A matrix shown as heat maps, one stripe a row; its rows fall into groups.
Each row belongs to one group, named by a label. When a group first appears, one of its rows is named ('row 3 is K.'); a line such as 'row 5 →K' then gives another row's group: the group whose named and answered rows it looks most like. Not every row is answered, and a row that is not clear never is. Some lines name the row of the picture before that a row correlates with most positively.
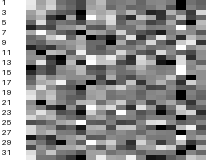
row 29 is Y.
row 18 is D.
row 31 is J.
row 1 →J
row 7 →D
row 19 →J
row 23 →D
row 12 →Y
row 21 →Y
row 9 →D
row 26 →D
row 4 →Y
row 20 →J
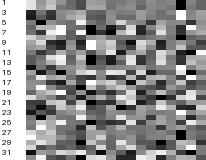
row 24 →Y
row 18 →D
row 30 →D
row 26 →D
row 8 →J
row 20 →D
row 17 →Y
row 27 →J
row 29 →D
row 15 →Y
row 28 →J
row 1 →J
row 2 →J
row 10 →Y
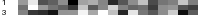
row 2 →D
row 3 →Y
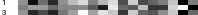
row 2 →D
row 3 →Y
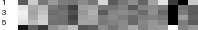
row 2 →J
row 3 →J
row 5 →J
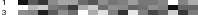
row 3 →Y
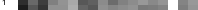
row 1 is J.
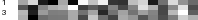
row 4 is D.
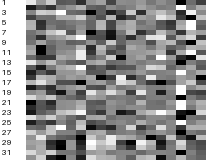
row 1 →J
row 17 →D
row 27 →J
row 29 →Y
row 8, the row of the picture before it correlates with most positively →2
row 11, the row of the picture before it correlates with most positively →3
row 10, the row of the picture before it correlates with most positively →4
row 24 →J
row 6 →D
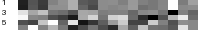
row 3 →J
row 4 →D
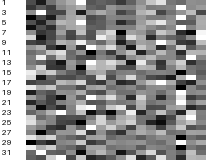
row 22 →Y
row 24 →D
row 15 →J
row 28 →J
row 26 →Y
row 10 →Y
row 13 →Y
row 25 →D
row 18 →J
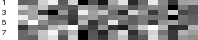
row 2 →J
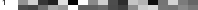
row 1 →Y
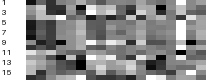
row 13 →D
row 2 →Y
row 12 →Y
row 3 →Y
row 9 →Y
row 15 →D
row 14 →D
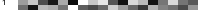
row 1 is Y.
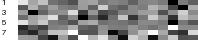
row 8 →Y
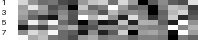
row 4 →Y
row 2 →D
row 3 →D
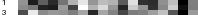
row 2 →Y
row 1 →Y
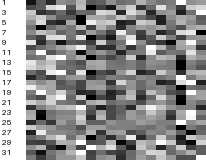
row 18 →J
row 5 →Y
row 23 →D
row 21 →J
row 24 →D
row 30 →Y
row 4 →D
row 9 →D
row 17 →D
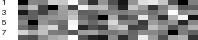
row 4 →D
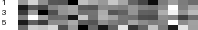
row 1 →D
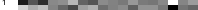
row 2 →J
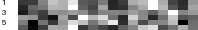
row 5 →Y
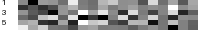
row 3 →Y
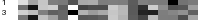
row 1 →J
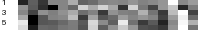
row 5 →D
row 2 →Y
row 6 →D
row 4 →D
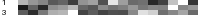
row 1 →D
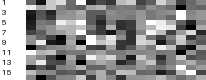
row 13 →Y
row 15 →D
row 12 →Y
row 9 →Y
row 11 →J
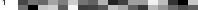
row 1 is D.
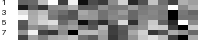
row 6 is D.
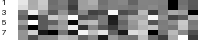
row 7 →Y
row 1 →J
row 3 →D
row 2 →J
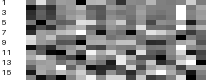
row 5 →Y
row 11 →Y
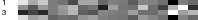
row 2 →D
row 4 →J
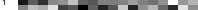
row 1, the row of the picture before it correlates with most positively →3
